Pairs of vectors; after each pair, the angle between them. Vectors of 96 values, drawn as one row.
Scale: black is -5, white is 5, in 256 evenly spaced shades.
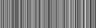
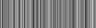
partly opposed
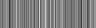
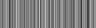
nearly parallel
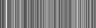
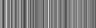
partly aligned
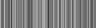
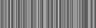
partly aligned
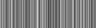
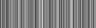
orthogonal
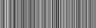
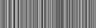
partly aligned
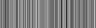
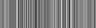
nearly opposite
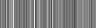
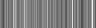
orthogonal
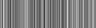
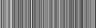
orthogonal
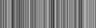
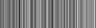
partly aligned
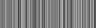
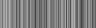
orthogonal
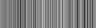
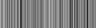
partly aligned
